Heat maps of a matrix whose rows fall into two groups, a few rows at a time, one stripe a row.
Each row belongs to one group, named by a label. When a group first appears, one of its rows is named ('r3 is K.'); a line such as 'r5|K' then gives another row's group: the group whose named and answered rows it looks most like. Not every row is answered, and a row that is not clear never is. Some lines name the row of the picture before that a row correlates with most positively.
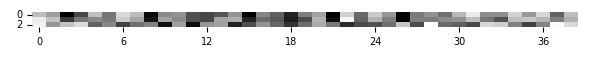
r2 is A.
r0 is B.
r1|B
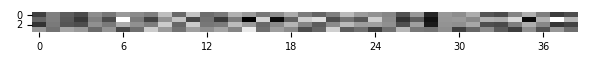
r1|B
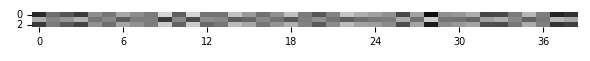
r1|A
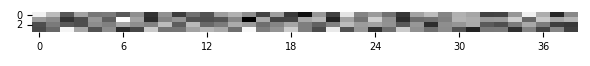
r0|B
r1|B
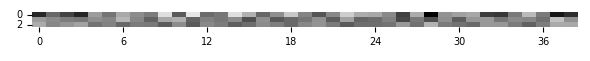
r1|B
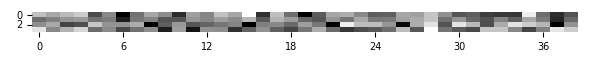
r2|B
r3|A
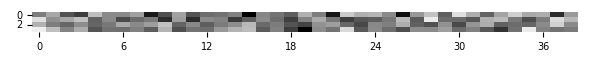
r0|B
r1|A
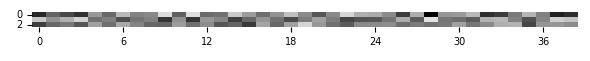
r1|A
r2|B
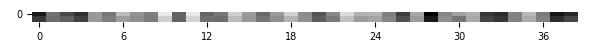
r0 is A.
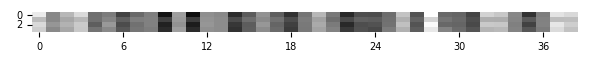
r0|A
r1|A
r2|A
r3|A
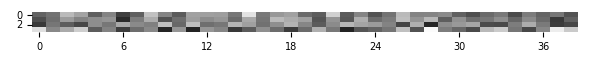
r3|A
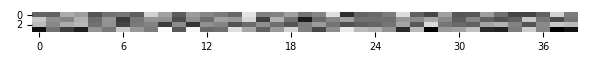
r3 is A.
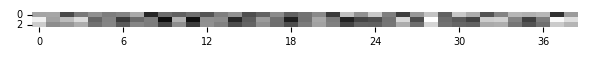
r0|B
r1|A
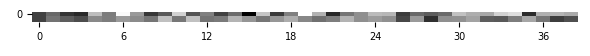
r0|B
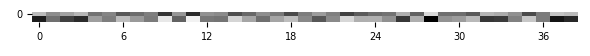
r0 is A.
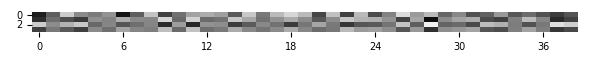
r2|A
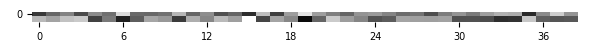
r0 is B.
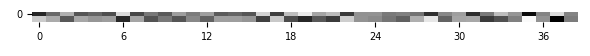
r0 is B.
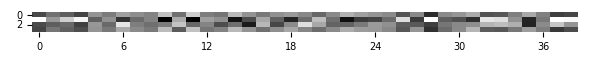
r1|A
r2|B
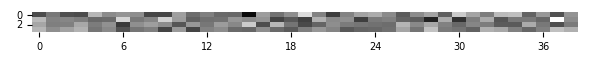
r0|B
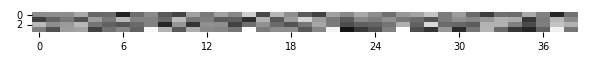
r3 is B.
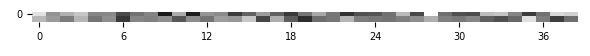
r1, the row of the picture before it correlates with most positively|0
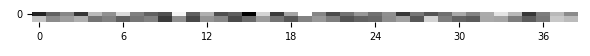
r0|B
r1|A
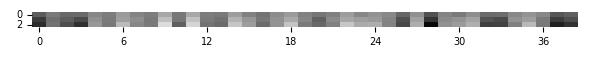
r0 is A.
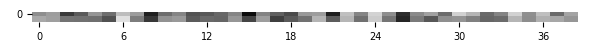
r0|B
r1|B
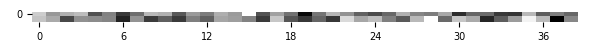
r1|B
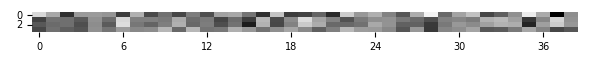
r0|B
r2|B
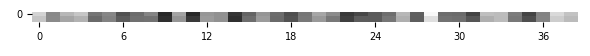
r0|A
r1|A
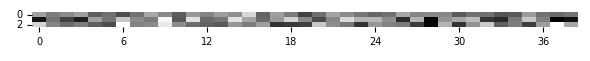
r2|B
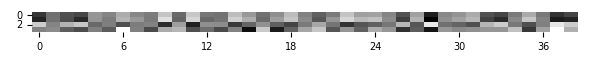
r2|A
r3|B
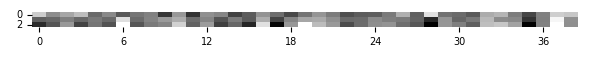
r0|A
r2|B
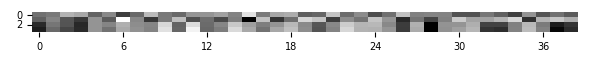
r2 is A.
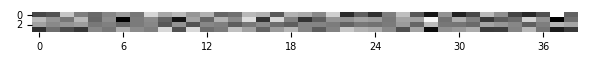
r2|A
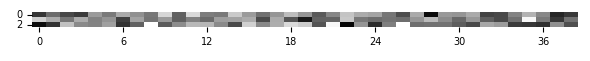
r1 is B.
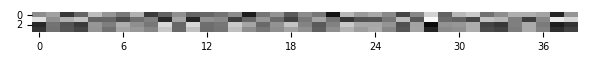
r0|B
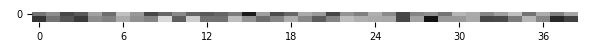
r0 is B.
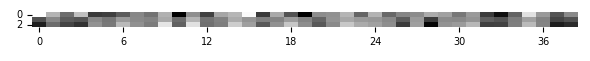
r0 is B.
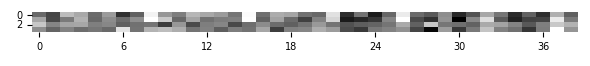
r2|A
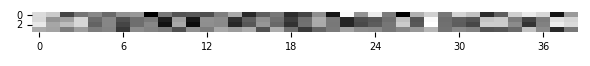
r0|B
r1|A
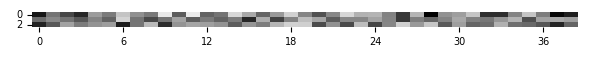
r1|B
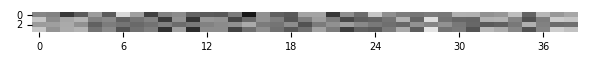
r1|A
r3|A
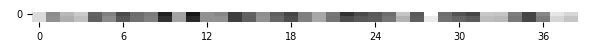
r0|A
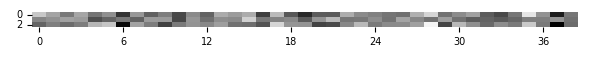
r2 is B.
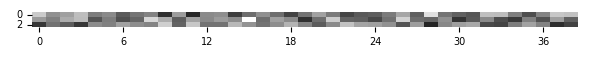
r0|A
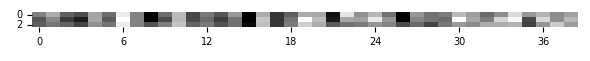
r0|B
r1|B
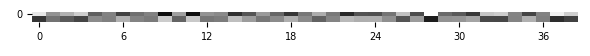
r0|A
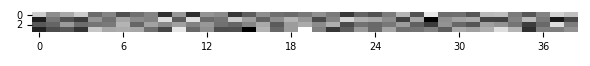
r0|A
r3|B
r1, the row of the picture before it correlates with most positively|1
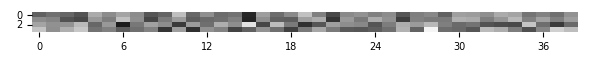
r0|B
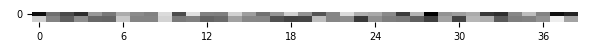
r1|B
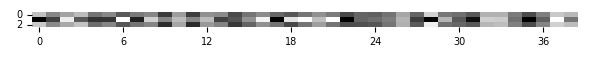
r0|A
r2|A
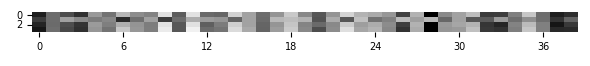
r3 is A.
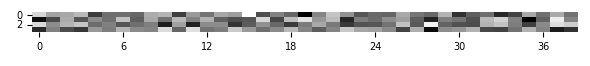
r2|A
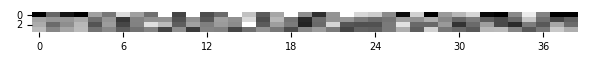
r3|A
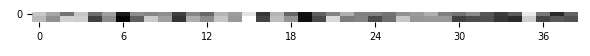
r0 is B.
